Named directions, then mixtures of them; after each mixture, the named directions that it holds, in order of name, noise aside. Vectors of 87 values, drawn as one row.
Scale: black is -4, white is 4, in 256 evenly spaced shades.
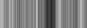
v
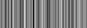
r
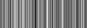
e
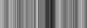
v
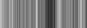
v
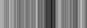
v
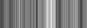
v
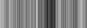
v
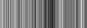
e, v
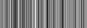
e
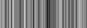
r, v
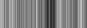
v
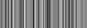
r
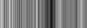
v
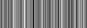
e, r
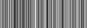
e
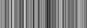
r, v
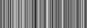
e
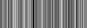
e, r
